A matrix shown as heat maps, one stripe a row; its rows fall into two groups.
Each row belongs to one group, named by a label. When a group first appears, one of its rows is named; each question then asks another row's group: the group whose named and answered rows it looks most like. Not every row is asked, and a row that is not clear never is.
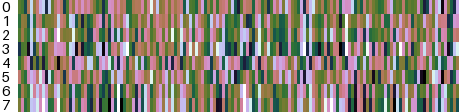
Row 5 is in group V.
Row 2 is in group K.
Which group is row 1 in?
K
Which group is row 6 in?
K
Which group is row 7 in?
K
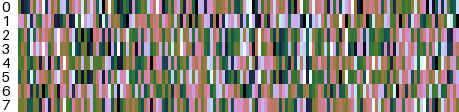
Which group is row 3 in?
K
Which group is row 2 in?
K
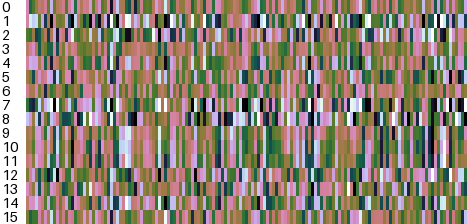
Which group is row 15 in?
V
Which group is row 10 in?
V
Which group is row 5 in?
V
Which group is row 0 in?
V
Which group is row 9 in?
V
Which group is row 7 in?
V
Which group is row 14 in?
V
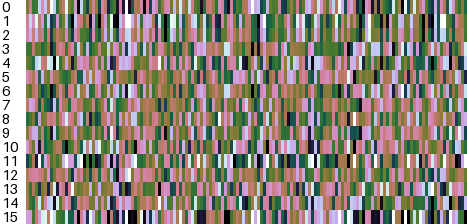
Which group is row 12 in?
V
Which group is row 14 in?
V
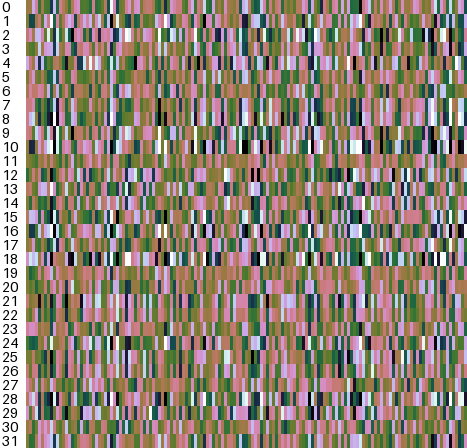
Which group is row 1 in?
V
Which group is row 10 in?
V
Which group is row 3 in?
V
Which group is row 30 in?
K
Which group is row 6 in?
V
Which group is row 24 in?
V
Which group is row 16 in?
V
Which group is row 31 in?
V
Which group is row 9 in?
V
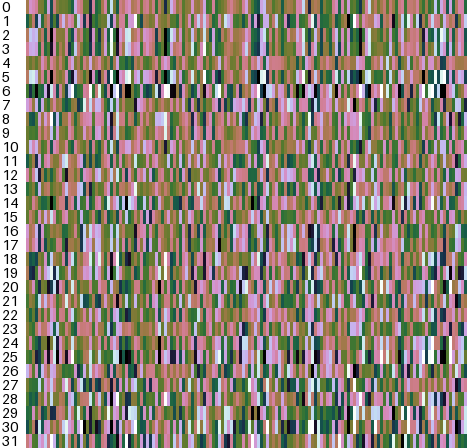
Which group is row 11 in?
K
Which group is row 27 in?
K
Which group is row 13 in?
K
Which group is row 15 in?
K
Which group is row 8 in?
V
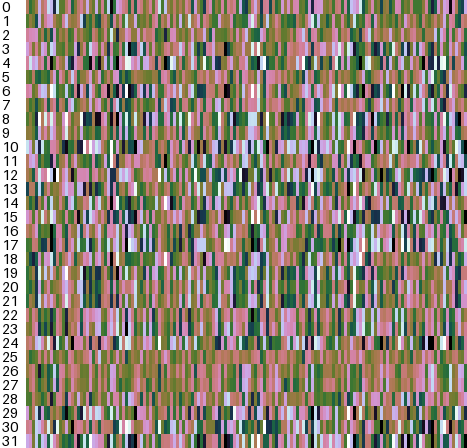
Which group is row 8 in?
K
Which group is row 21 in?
K
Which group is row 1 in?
K
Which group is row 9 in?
K
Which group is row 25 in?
V
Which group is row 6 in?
K
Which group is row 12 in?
V
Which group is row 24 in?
V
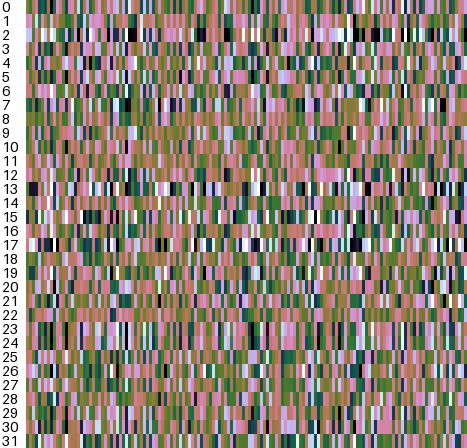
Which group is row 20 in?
V
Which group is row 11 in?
V
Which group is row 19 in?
V
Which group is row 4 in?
K
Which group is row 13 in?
V
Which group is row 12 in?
K
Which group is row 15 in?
K
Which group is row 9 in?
K
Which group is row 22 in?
V
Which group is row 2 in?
K
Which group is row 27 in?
K
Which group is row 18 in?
K
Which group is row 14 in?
V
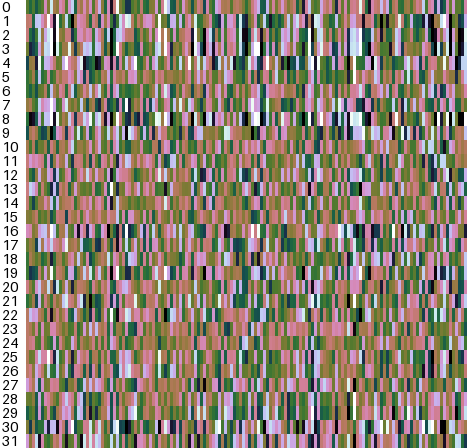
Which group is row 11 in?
V
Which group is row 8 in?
V
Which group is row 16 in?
K
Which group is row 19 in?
V
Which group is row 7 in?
K
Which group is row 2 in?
V
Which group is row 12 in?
V
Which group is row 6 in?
V
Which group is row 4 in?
K
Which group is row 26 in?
V
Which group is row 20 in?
V
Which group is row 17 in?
K
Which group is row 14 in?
V
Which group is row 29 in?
K
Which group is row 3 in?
V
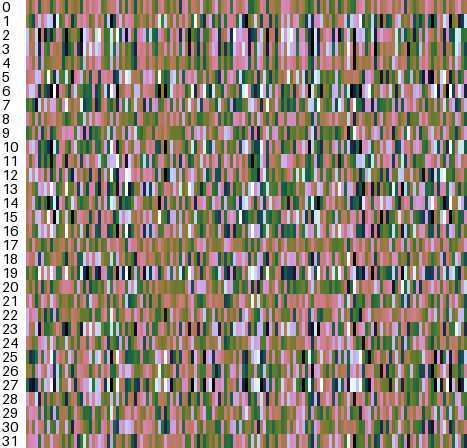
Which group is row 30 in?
V
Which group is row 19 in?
K
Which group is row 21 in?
K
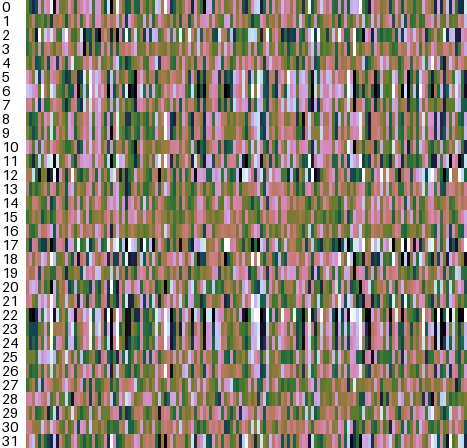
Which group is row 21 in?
K
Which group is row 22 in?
V
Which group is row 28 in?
V
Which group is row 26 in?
V
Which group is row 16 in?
V
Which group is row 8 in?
V
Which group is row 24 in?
V
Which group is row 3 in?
K
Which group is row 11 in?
V
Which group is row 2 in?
K
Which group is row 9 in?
V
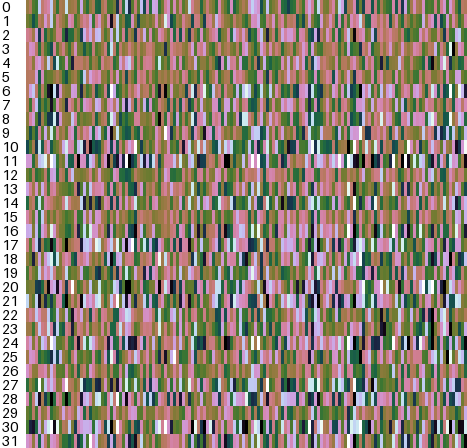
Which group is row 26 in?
K
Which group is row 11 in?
K
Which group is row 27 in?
K
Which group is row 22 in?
V
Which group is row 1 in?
V
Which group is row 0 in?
K
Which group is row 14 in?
K
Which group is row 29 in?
K
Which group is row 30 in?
V
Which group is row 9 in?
V
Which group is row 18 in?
V
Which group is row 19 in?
K
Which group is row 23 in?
V
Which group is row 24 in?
K
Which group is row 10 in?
K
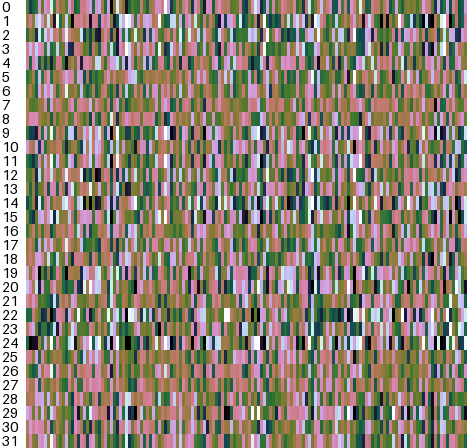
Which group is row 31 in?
K
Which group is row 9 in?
V
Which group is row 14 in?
K
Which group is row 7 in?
V
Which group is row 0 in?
V
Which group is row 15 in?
V
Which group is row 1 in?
V
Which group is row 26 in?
V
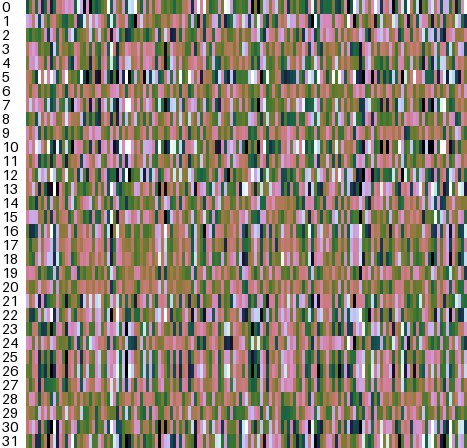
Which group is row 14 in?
V
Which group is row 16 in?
V
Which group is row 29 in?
K
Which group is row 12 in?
K
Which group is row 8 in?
K
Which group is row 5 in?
K
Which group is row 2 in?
V
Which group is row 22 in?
V
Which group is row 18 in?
V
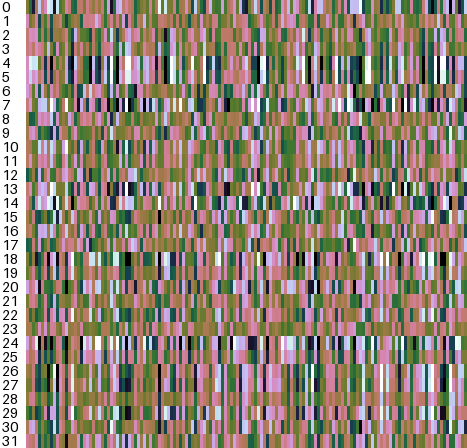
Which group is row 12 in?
K
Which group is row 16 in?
K
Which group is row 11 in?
K
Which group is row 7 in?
K
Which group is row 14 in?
V
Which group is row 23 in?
K
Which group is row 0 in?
V
